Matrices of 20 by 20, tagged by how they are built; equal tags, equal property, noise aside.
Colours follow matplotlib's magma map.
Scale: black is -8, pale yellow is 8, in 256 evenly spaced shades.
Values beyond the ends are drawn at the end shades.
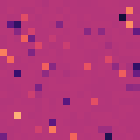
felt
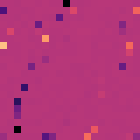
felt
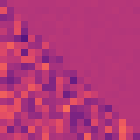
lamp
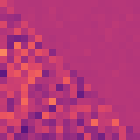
lamp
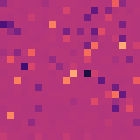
felt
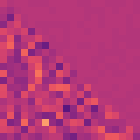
lamp
